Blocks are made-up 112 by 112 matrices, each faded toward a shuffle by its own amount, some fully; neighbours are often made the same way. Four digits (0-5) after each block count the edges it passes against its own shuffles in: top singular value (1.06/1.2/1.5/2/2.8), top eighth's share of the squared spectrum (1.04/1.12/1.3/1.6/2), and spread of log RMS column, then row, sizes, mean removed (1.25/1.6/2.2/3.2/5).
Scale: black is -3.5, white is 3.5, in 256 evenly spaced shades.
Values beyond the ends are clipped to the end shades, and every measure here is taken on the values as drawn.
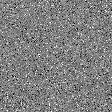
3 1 0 0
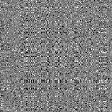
5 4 3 3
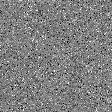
2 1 0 0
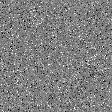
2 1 0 0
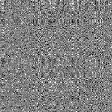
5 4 3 2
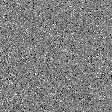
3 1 0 0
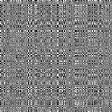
5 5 4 4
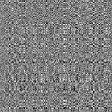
5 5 4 4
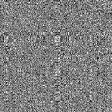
4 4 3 2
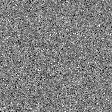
1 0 0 1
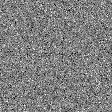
0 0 0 0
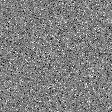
0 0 0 0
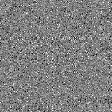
4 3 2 1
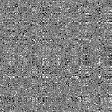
5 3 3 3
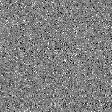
4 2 1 1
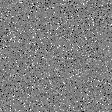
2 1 0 0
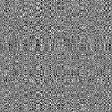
5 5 4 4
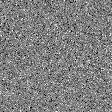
2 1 0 0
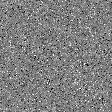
0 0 0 0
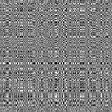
5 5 4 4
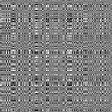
5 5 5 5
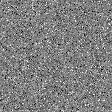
1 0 0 0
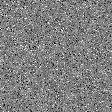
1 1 0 0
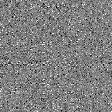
4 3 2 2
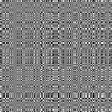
5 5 5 5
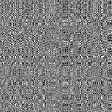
5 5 4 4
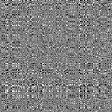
5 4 3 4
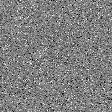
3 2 0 0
